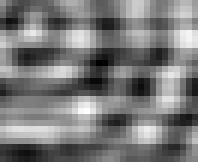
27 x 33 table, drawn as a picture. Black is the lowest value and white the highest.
Overall the values sit about 50% of the way up the scale. Horizontal stripes repeat 5 times down the table. Rings spread out from the top left. The top right is the ninth with the highest average. No overall slope runs across the table.
